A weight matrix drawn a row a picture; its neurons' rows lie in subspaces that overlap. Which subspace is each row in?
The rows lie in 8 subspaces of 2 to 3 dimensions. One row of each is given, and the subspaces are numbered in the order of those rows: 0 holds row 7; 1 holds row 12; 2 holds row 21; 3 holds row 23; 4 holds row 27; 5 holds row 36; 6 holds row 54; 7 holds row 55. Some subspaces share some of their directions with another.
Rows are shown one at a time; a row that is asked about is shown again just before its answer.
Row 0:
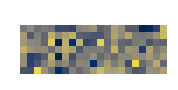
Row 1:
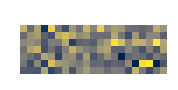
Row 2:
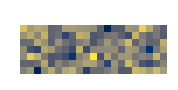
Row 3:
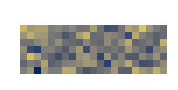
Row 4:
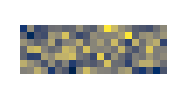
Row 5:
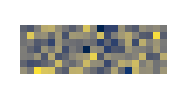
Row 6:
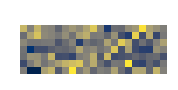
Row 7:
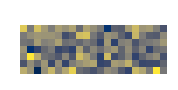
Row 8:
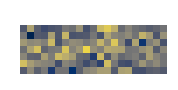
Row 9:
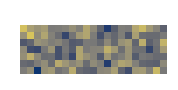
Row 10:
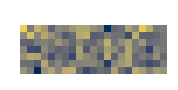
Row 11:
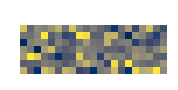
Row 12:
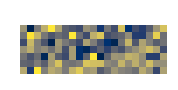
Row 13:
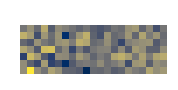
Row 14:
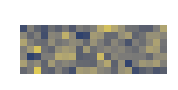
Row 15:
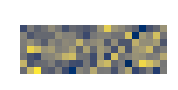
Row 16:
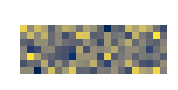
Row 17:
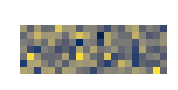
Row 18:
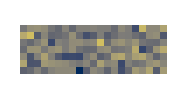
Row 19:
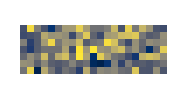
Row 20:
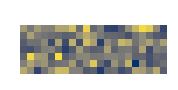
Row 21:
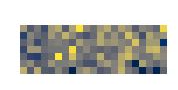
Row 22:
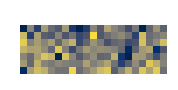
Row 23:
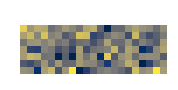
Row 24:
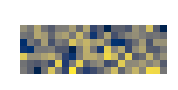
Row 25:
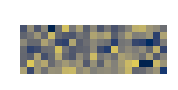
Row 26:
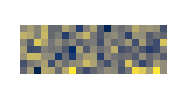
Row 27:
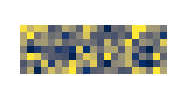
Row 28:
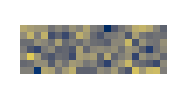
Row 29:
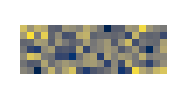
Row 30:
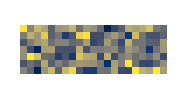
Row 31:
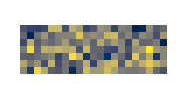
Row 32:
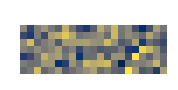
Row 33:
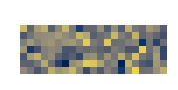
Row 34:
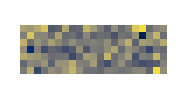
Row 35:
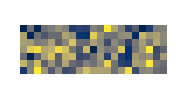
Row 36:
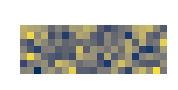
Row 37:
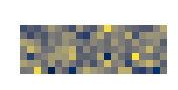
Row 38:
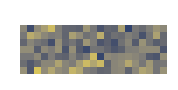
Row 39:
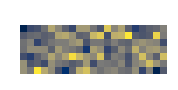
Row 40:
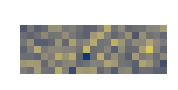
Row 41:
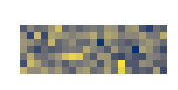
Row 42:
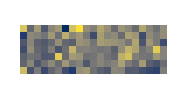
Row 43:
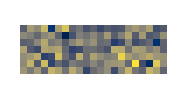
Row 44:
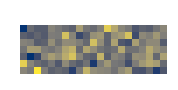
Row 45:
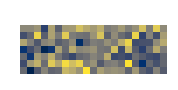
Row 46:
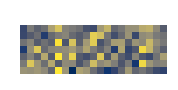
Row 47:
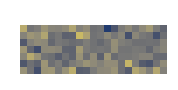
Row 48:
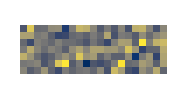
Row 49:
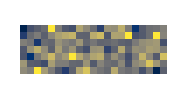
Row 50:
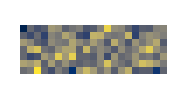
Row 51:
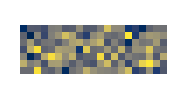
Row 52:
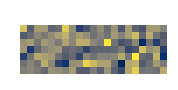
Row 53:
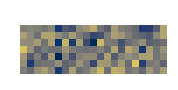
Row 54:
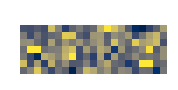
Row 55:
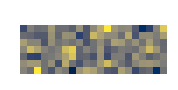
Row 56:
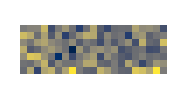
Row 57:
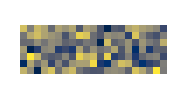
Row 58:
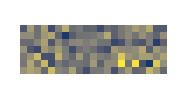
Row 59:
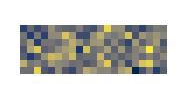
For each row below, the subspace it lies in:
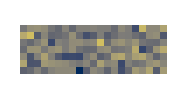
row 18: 0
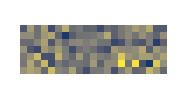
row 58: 6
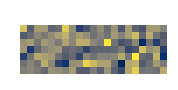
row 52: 5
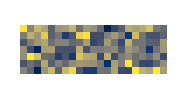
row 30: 4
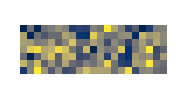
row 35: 2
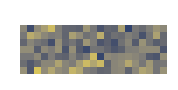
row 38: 1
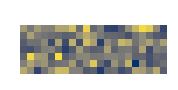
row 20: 3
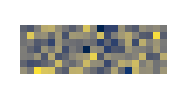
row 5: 1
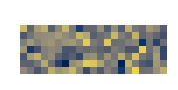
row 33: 5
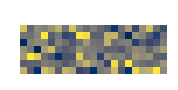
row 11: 4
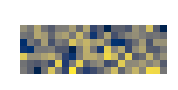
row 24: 7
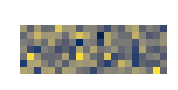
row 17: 0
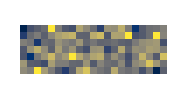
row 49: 1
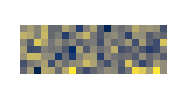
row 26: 2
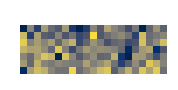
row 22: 2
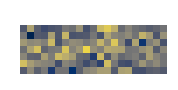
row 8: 1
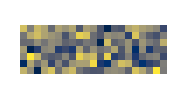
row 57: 0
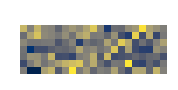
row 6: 6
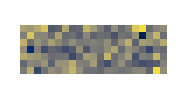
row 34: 4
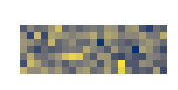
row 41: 0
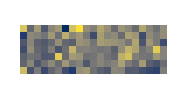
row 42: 2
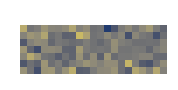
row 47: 4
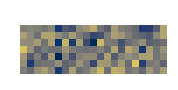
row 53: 3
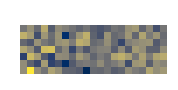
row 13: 6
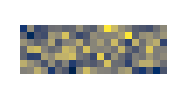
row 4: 1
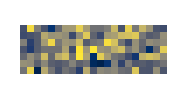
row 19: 1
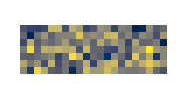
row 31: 4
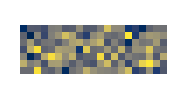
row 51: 7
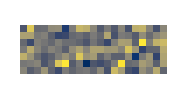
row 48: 5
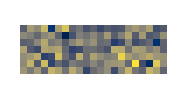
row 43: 6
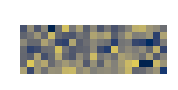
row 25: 6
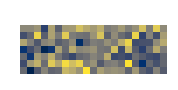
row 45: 6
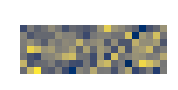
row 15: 6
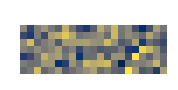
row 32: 5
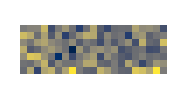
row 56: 2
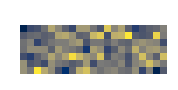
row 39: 1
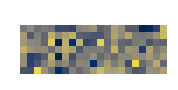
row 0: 3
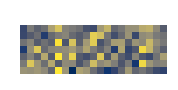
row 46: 3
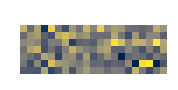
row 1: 6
